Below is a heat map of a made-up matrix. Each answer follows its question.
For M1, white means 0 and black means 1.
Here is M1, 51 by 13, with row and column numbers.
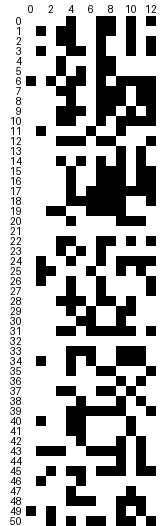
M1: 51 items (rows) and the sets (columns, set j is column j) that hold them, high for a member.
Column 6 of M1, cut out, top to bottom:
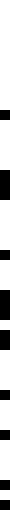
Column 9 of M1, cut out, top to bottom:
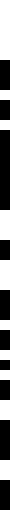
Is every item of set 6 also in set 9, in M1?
yes
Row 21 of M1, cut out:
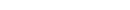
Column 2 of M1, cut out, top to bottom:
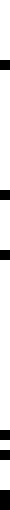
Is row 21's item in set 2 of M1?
no
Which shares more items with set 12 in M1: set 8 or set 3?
set 8
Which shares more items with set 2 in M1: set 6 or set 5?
set 6
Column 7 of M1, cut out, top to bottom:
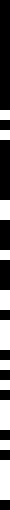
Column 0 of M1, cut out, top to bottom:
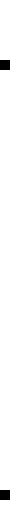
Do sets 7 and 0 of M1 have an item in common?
yes
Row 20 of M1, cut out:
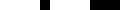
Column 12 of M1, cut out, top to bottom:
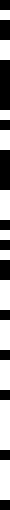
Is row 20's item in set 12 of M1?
no
